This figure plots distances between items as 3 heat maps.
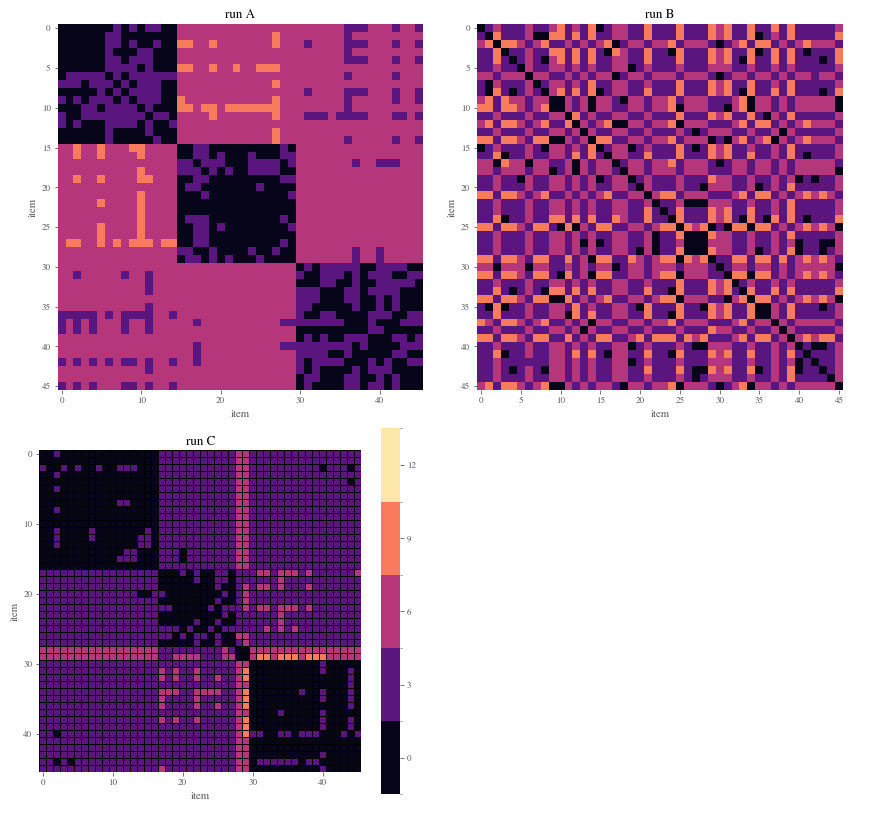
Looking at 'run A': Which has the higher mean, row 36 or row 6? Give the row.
6
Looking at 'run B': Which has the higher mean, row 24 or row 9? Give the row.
9
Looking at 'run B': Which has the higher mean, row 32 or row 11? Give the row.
11
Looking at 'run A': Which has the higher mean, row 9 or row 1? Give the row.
9
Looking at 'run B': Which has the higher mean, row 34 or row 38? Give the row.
34
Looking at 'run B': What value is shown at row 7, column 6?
6
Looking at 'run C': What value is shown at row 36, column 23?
3
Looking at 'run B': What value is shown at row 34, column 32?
6
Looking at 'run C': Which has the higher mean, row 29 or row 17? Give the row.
29
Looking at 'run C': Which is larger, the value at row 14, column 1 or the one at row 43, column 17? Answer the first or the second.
the second
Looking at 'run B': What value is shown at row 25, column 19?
6
